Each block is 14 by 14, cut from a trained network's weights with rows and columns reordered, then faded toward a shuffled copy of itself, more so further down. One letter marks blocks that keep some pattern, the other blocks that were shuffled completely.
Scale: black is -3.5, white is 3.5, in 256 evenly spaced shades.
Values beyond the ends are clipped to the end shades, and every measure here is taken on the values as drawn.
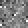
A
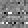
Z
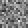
A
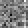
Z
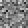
A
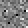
A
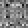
Z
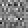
Z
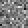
A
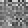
Z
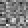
Z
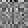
Z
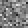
A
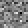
Z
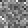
A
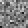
A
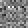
Z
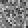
A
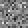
A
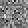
A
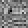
Z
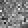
A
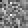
A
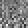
Z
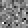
A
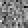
A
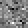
Z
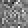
A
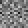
Z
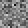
Z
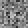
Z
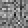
Z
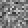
A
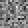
Z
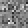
Z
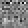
Z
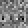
Z
